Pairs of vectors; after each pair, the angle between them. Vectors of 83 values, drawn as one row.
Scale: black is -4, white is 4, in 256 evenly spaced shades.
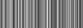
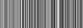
partly aligned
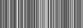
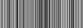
nearly opposite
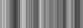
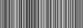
orthogonal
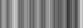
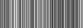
partly aligned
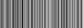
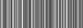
nearly opposite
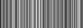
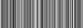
orthogonal
